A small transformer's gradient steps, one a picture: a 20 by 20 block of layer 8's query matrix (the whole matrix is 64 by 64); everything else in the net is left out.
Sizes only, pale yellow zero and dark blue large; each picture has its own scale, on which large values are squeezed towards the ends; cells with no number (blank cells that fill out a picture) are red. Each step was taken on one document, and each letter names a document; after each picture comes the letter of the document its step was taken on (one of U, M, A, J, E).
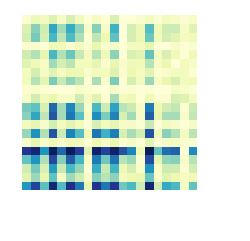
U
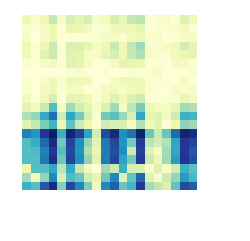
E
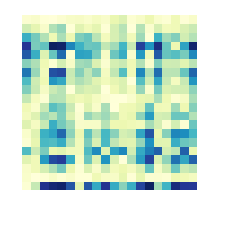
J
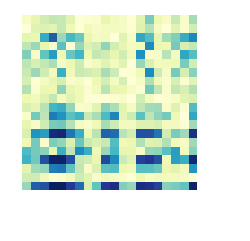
J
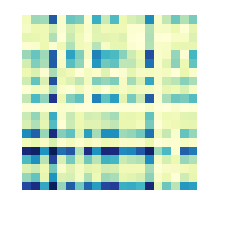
U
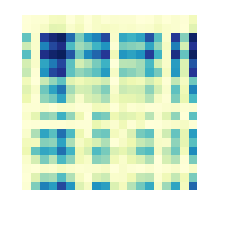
J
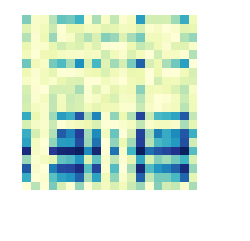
E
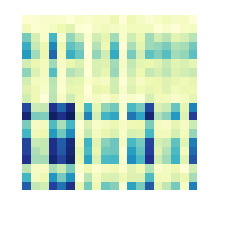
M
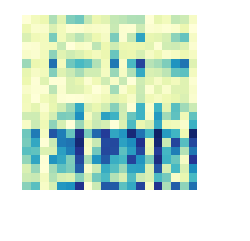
E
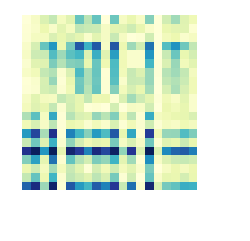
U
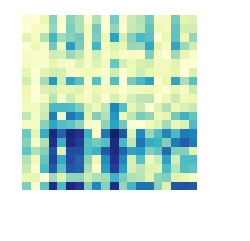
E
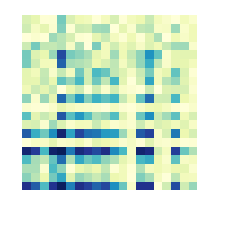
U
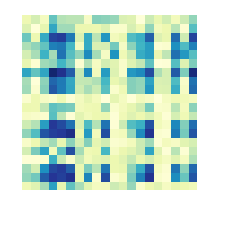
J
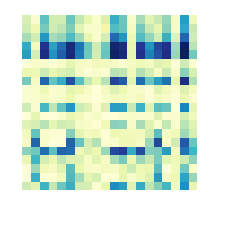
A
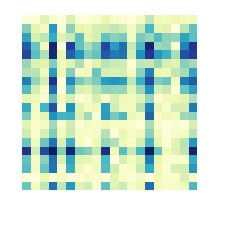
M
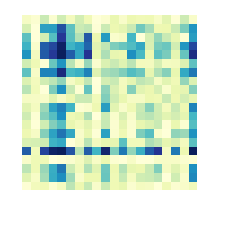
J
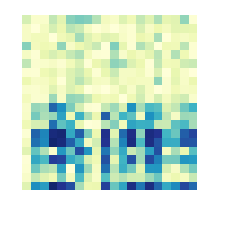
E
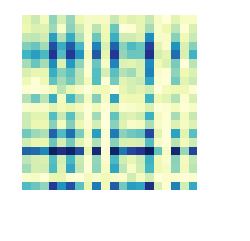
U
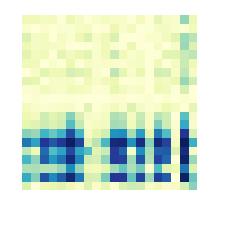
A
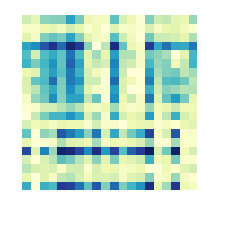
U
